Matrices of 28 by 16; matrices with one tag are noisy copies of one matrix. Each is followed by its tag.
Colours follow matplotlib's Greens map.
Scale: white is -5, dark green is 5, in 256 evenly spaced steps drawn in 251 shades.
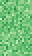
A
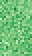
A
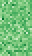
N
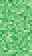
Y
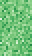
A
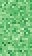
N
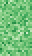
N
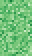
Y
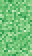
Y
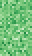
N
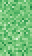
N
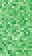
N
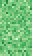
N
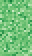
Y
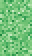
Y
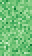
A
